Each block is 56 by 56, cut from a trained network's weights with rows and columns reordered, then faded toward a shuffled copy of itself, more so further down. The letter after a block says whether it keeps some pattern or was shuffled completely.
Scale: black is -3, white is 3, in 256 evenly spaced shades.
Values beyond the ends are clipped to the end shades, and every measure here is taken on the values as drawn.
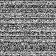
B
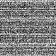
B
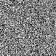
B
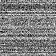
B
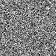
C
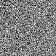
B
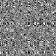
B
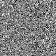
B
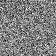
C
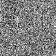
B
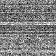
B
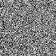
B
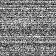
B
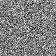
C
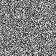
C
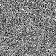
B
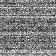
B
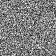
C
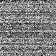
B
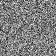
C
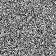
C
